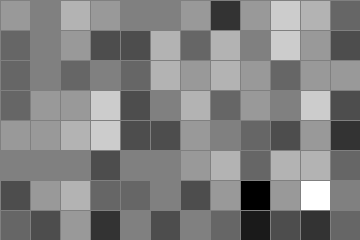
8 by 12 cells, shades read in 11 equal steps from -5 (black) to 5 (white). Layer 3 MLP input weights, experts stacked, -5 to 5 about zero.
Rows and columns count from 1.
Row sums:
7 1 4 5 -1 3 -1 -18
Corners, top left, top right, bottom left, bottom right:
1 -1 -1 -1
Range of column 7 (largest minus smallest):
4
